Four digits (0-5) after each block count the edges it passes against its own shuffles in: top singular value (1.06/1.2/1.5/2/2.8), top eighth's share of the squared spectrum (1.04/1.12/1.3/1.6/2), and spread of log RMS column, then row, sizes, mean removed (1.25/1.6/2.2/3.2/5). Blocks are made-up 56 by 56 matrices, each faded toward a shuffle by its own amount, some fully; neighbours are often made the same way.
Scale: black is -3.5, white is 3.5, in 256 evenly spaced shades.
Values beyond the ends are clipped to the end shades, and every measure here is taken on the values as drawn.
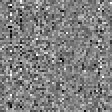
2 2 3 0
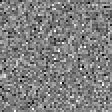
0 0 0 0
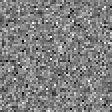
0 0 0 0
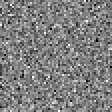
0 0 0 0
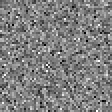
0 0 0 0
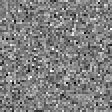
0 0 0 0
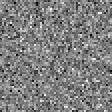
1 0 0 0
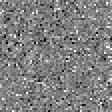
0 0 0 0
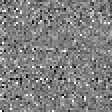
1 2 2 2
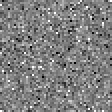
0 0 0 0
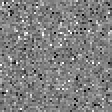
0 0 0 1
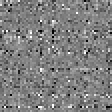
2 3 3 3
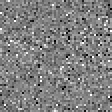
1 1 1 0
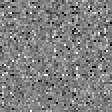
1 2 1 1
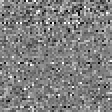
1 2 0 2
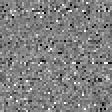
1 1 0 1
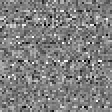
1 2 0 3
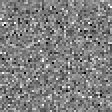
1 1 0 2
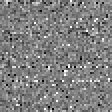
1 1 0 2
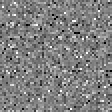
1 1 0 1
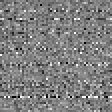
2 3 0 3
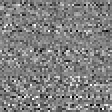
1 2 0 4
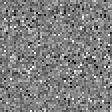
0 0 0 1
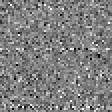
1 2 0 2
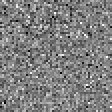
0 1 0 1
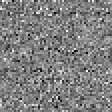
0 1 0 2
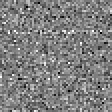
0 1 0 1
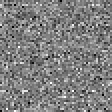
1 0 0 1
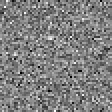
1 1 0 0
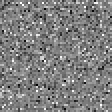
0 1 0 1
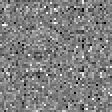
3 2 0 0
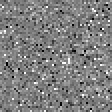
1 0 0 0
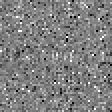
2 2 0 0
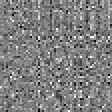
4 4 2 2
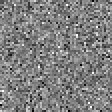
0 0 1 0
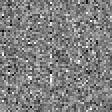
1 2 2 0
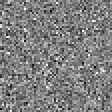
0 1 2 0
